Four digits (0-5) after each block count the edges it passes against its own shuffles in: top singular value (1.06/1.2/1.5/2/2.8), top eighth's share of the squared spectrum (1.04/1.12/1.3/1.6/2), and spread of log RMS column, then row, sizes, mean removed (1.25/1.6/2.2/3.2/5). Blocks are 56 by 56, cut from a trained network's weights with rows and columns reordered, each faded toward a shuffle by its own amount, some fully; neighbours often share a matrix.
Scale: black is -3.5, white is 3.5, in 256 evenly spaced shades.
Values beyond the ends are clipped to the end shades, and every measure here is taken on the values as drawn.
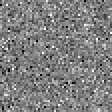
2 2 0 0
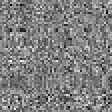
3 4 2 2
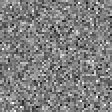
1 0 0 0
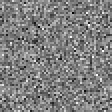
1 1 0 0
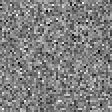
1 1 0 0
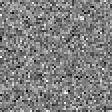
0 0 0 0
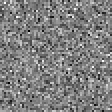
0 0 0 0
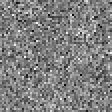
0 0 0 0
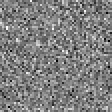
0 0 0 0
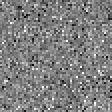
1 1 0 0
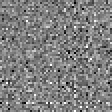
3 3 2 1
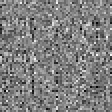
3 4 2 2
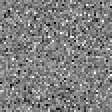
1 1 0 0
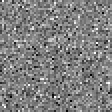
1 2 0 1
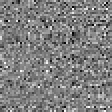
3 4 2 3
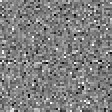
2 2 0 1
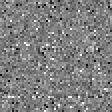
1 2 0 0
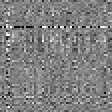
4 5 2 3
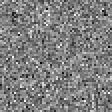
1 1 0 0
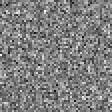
0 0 0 0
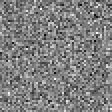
2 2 0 0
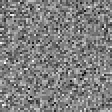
2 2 0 1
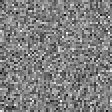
2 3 0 0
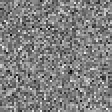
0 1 0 0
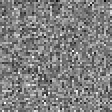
3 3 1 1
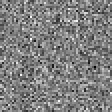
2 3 1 1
